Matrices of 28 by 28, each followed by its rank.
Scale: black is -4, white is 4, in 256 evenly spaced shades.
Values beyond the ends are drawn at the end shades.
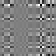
one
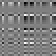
one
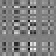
one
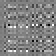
two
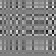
one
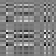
one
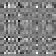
two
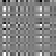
one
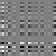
one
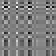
one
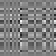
one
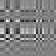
one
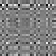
two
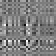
two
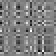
two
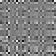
two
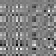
two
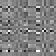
two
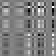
one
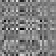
two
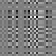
one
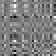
two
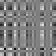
one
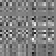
two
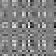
two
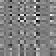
two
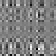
two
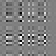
one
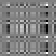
one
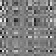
two
